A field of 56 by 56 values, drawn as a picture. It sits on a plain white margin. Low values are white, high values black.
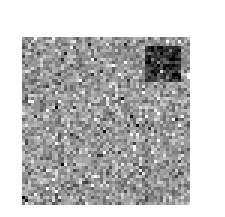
The top right is the ninth with the highest average. There are no regular stripes. An odd patch, higher than its surroundings, sits in the top right. The halves do not mirror each other.
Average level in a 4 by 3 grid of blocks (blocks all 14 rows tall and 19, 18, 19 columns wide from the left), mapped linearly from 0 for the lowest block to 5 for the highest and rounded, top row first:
0 0 5
0 0 0
0 0 0
0 0 1
